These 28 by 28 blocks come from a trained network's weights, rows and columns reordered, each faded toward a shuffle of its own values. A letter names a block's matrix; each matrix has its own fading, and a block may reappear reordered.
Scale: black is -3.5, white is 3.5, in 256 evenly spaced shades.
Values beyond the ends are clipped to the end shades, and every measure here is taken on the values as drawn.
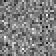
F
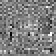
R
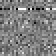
R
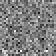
F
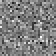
F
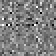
R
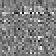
R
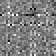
R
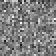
F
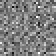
R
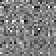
R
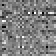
R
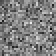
F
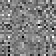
R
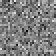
F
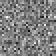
F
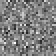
F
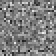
F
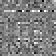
R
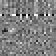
R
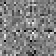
R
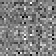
R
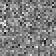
F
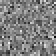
F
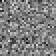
F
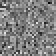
F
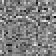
R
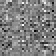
R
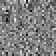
F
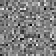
R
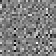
R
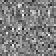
F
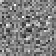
F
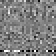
R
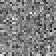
F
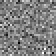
F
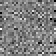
R
